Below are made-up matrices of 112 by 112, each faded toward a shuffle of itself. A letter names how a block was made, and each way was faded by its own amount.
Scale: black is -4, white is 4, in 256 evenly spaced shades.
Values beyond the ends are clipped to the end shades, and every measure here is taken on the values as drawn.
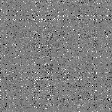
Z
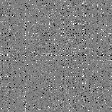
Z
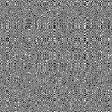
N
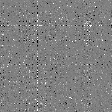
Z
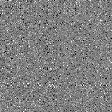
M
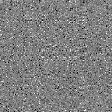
M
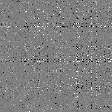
Z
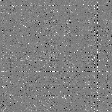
Z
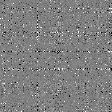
Z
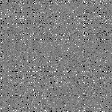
Z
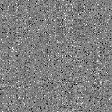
M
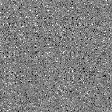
M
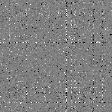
Z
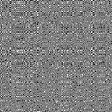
N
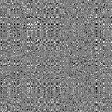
N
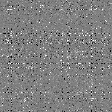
Z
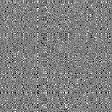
N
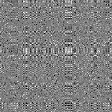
N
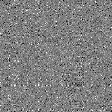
M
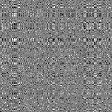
N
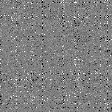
Z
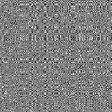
N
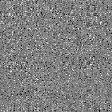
M
